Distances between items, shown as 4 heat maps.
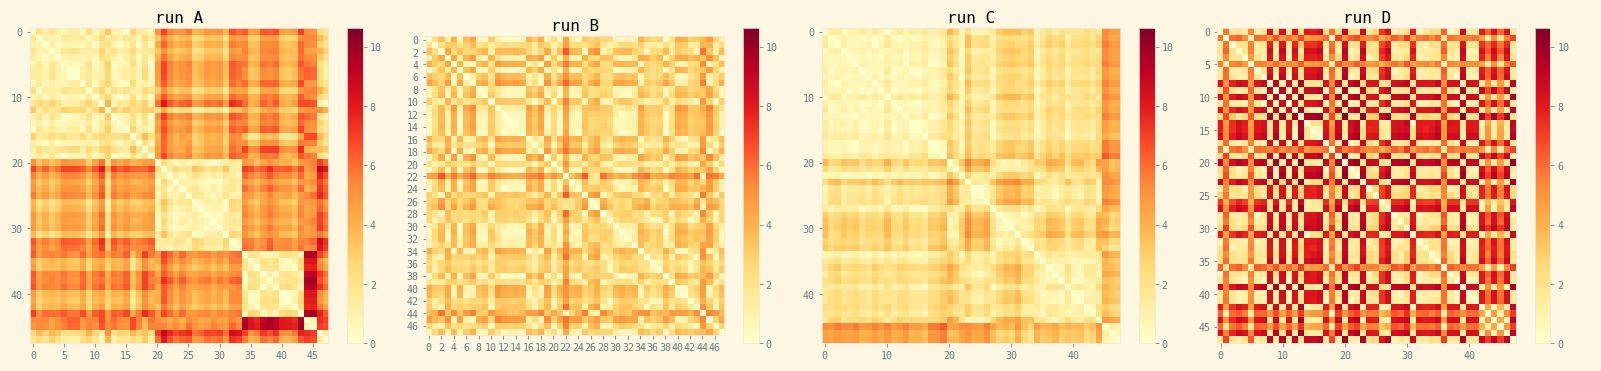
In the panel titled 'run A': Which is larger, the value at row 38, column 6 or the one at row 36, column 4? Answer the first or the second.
the first
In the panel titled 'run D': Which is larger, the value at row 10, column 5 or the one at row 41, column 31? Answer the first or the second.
the second
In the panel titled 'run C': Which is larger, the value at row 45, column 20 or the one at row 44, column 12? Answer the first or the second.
the first
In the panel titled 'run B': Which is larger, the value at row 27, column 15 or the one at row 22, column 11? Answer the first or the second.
the second
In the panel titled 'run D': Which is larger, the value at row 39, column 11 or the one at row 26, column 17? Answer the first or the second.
the first
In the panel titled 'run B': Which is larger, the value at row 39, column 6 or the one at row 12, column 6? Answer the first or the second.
the second
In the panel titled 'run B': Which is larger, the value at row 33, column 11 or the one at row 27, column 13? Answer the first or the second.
the second
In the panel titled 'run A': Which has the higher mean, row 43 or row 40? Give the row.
43
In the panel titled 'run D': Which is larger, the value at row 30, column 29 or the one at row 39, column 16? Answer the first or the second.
the first
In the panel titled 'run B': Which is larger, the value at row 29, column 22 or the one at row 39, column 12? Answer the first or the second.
the first
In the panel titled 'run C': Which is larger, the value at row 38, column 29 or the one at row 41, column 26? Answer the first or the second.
the first
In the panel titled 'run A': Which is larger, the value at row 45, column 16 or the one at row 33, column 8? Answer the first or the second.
the first
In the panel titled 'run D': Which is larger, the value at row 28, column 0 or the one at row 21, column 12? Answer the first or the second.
the second
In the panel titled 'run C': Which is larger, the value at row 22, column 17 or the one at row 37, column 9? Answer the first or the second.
the second
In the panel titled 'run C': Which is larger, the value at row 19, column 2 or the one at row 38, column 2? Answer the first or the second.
the second
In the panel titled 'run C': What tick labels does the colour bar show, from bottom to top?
0, 2, 4, 6, 8, 10
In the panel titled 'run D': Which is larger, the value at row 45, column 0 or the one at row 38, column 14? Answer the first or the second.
the second
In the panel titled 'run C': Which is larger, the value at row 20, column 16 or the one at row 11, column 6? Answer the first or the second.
the first
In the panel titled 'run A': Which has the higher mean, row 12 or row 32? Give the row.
32
